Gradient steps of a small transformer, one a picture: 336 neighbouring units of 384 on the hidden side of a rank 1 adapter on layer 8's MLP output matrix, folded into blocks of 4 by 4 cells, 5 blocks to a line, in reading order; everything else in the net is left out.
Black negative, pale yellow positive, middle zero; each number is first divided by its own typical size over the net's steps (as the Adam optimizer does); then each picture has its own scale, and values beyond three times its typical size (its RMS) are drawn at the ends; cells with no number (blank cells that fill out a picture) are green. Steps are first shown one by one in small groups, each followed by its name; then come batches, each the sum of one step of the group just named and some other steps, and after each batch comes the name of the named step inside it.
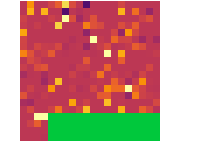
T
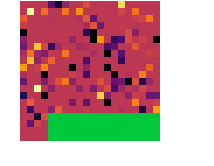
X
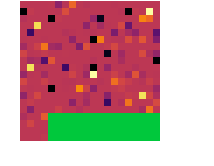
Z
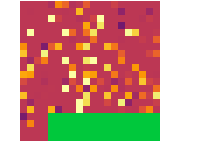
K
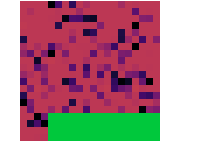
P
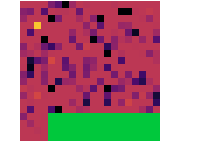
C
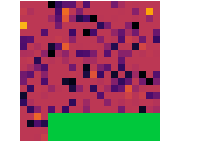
P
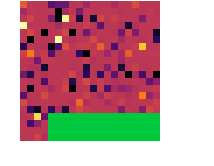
K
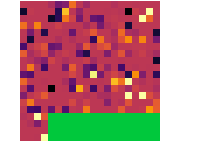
Z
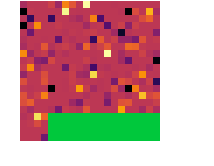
Z
